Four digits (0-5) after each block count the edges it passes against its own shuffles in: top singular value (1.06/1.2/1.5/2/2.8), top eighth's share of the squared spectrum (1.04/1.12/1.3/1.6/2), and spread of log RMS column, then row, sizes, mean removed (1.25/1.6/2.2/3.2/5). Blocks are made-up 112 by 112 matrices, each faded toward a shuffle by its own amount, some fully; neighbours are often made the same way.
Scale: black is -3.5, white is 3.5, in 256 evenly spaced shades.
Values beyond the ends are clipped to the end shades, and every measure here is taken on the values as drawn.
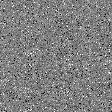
1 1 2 1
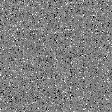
1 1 2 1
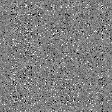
2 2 3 2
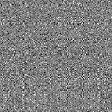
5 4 3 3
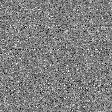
1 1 0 2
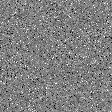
0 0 0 0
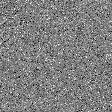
0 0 0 0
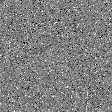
0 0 0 0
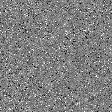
2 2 0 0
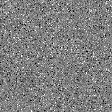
3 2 1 1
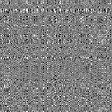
5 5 3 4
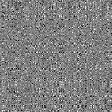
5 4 3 3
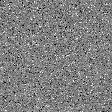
2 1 0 0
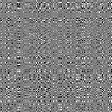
5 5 4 4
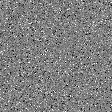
1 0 0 0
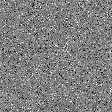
2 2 0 0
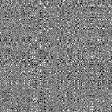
5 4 3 3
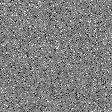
0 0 0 0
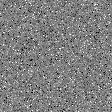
0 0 0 0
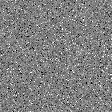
2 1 0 0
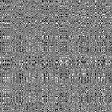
5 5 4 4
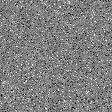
0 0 0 0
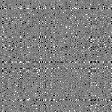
5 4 3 3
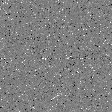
2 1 0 0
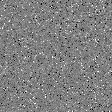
2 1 0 0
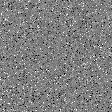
1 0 0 0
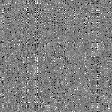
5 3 3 2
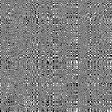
5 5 4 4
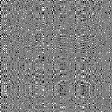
5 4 4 3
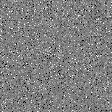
3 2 1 1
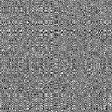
5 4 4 3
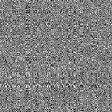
5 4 3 3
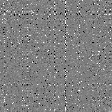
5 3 2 2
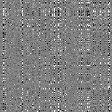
5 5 4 3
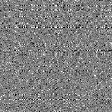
5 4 2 3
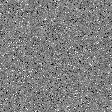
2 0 0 0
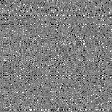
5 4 2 3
